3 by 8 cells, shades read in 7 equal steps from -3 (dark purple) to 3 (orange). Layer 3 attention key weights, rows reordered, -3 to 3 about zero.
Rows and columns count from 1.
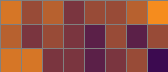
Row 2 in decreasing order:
1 0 0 0 -1 -1 -2 -2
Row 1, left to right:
2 0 1 -1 0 0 1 3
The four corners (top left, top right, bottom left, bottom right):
2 3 2 -3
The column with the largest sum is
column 1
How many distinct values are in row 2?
4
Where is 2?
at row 1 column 1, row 3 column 1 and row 3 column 2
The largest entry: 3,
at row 1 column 8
